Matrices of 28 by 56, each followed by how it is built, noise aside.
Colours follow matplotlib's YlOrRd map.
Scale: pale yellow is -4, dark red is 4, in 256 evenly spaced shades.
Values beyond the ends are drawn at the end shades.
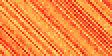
Toeplitz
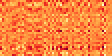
low rank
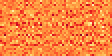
low rank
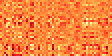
low rank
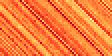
Toeplitz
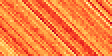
Toeplitz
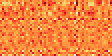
low rank
